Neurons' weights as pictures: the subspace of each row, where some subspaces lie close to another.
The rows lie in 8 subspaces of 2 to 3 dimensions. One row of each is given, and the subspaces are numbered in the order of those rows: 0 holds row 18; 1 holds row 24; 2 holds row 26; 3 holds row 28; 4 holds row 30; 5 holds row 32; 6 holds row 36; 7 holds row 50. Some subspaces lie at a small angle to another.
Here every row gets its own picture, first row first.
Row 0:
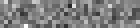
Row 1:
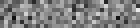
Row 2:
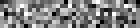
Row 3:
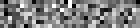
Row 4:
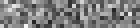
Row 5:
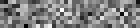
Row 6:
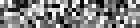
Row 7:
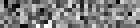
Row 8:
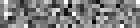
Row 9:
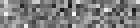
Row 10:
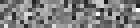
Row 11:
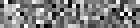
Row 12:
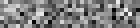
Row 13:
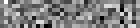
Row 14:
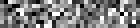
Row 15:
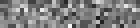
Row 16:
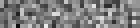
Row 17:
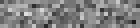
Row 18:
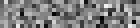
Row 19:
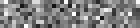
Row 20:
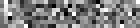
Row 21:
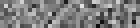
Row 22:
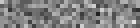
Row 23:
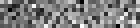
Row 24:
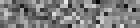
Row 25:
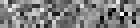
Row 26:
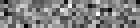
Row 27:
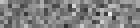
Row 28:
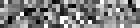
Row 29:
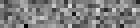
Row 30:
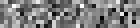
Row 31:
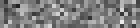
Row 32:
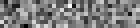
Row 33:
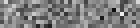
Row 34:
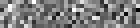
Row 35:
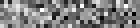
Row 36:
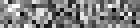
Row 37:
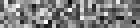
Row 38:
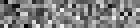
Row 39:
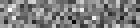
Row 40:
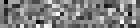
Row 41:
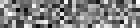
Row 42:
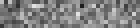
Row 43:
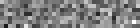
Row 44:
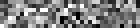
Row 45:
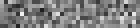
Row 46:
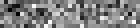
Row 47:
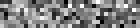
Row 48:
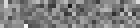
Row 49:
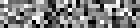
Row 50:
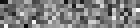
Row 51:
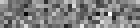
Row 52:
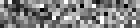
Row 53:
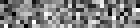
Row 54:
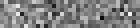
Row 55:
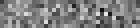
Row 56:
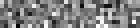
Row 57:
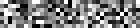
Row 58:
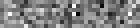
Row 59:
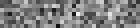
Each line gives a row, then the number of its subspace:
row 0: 5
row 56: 0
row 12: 7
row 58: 3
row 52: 1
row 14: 4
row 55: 5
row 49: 7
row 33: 4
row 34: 7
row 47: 1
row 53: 7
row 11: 2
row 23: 7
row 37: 5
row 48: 3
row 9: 1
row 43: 6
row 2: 2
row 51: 5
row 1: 7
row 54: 2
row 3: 2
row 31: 0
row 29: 1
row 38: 6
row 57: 4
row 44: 3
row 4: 6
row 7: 5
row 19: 2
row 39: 7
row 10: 7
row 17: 6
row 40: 0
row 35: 1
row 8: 3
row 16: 0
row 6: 3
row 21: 4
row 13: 0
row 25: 4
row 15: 1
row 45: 2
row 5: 4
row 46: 6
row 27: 5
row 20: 3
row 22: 6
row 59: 3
